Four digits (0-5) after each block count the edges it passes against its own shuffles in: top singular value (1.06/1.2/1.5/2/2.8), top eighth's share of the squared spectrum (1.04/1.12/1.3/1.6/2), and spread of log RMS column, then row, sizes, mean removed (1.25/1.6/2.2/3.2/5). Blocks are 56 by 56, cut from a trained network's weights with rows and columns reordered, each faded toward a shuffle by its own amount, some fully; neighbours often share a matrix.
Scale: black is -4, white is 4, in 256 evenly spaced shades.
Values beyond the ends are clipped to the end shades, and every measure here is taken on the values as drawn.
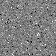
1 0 0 0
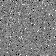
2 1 0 0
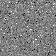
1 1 0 0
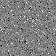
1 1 0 0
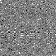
3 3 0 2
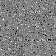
2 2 0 1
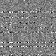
4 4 1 3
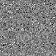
3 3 0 2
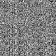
3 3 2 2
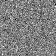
0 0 0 0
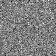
0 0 0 0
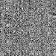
3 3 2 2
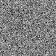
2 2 1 0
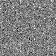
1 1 0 0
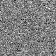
0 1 0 0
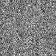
3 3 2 1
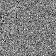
1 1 0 0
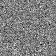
0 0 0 0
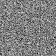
0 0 0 0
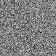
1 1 0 0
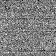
2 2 0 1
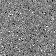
0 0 0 0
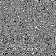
3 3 0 1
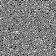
2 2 0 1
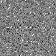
3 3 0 1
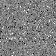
2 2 0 1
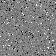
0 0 0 0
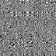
4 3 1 2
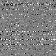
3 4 0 3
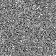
2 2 0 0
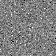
2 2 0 0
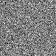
1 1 0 0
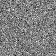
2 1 0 0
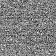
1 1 0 0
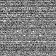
4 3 1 2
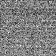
2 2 0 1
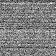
4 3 0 2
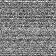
4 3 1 2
